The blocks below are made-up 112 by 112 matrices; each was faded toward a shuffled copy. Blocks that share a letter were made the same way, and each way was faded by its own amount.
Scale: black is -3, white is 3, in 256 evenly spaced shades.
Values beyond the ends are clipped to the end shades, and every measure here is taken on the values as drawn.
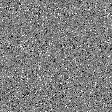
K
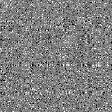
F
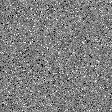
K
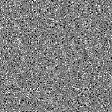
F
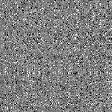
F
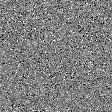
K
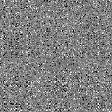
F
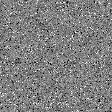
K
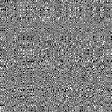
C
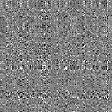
C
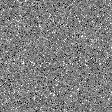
K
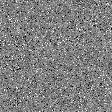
K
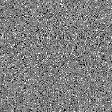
F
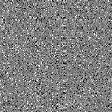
F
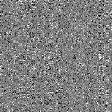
F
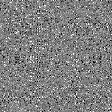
F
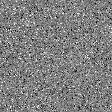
K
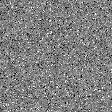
K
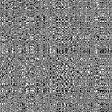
C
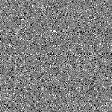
F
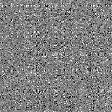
F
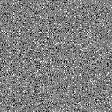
F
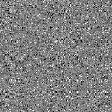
F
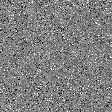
K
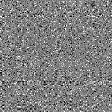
F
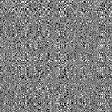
C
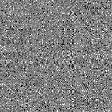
F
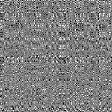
C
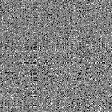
F
